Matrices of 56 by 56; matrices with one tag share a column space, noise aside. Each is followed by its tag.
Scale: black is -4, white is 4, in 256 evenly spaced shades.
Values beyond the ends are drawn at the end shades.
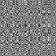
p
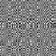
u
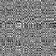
u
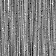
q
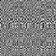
u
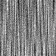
q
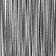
q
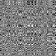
p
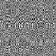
u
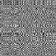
p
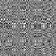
u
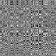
p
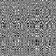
u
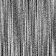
q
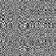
u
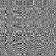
p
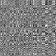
p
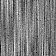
q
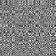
p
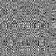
u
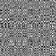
u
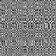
u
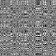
p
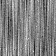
q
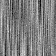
q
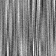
q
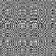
u
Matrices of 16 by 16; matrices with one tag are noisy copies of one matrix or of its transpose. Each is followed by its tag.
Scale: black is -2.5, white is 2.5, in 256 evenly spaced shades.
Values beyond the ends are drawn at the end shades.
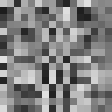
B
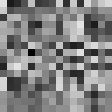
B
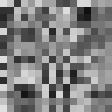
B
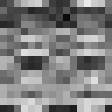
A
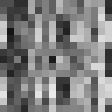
A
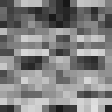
A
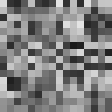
B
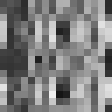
A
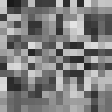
B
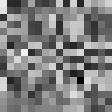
B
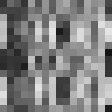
A
